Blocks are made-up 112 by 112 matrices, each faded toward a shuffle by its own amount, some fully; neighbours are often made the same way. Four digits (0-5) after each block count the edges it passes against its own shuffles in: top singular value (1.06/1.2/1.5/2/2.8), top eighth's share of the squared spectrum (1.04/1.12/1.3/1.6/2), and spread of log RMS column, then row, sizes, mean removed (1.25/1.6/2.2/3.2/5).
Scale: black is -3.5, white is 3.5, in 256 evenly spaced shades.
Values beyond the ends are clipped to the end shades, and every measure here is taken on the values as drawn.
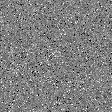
2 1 0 0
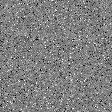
1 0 0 0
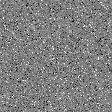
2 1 0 0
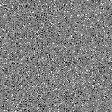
3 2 1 1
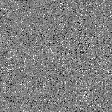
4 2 1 1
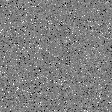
0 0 0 0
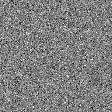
1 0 0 0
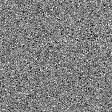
0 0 0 0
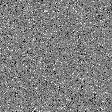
0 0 0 0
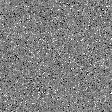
0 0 0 0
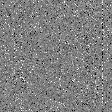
2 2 2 0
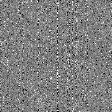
2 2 3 0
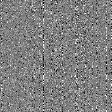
2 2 3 0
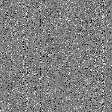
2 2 2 0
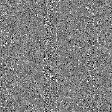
1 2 3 0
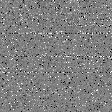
3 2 0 2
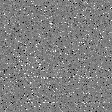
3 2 0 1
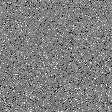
1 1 0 0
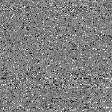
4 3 1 3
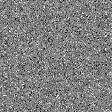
3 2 0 0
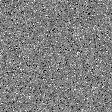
1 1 0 0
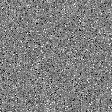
3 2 0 0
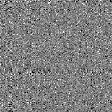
4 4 2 2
